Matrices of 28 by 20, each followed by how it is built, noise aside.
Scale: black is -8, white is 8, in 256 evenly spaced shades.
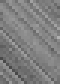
Toeplitz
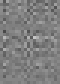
low rank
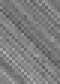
Toeplitz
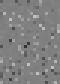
sparse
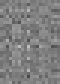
low rank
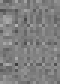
low rank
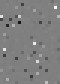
sparse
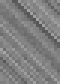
Toeplitz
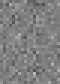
low rank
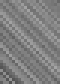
Toeplitz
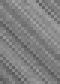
Toeplitz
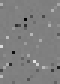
sparse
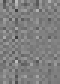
low rank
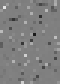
sparse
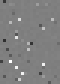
sparse
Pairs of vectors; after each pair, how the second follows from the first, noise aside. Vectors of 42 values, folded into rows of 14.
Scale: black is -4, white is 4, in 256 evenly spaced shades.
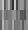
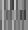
copied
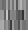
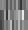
negated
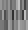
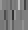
partly zeroed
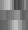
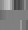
partly zeroed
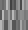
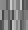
negated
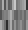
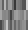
negated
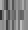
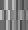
negated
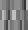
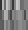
wrapped around
